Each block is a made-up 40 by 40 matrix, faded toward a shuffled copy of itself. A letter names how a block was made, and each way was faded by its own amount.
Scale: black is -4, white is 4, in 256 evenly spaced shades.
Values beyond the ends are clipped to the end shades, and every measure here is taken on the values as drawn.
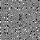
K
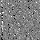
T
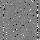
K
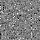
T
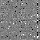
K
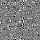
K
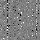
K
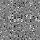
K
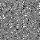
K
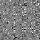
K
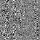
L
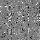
K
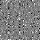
K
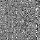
L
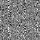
L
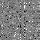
K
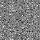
T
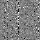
L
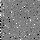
T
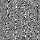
L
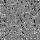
T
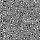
T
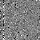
L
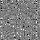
K
